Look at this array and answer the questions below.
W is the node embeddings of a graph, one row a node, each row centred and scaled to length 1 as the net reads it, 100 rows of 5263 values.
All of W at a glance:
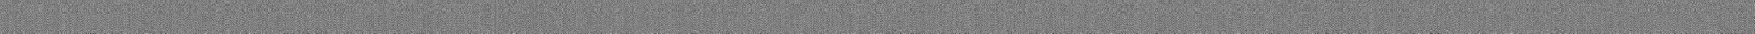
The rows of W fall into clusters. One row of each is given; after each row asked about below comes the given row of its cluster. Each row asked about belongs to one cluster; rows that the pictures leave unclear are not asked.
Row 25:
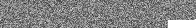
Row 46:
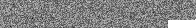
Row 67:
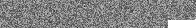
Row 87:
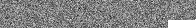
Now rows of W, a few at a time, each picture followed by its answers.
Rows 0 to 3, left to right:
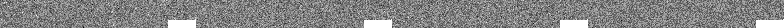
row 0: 67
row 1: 46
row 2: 87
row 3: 46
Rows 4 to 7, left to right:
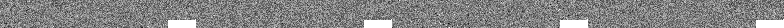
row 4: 46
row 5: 87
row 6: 67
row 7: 46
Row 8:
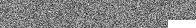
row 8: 87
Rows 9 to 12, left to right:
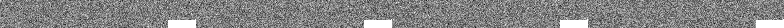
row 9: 46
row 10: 46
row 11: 67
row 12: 25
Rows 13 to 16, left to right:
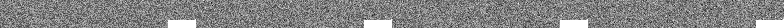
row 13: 25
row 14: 67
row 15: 25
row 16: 67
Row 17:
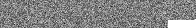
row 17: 25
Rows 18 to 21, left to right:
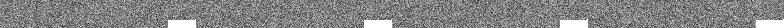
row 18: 87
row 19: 87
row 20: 67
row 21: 25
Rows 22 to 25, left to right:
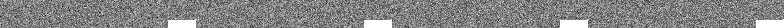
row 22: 67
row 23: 46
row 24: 87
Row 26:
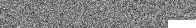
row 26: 87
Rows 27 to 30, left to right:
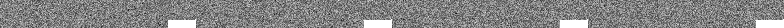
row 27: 87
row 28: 25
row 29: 25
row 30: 25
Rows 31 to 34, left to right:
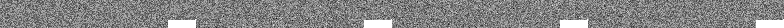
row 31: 87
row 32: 25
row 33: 67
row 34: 25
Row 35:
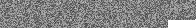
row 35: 87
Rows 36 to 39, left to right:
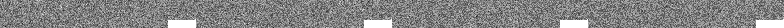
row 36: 67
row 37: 67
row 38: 87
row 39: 67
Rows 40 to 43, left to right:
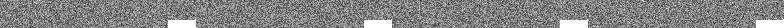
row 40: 67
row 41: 46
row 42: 25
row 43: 25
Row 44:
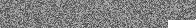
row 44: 87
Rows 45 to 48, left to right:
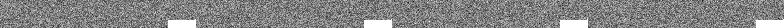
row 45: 25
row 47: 67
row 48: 25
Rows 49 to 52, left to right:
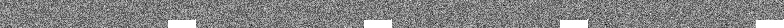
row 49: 46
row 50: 46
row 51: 87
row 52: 25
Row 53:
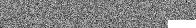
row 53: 25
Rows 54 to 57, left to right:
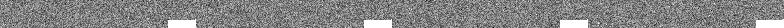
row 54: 46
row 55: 46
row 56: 87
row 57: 25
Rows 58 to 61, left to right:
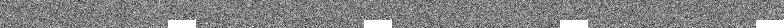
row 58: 67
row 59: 25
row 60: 87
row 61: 46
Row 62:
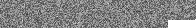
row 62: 87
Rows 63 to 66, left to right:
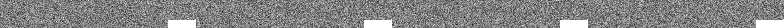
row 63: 25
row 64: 46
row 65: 46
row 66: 25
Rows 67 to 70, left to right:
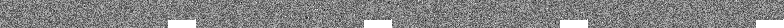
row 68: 87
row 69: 46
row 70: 87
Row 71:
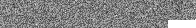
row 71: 46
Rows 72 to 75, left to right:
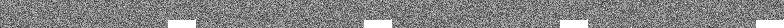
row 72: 25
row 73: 25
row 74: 67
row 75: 46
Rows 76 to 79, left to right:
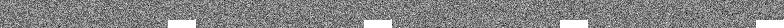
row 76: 25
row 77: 25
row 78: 46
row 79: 87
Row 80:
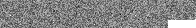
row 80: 67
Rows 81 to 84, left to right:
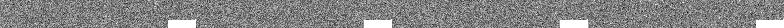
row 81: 46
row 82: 25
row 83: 25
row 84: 67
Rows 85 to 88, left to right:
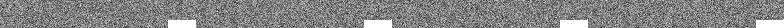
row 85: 46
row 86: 87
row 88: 87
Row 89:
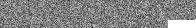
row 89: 25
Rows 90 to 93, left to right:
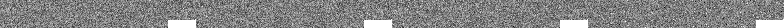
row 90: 46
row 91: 46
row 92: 46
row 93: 67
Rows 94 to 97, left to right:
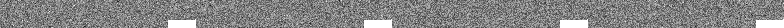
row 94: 87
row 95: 46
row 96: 46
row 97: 67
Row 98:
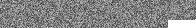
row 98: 87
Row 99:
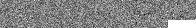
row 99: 87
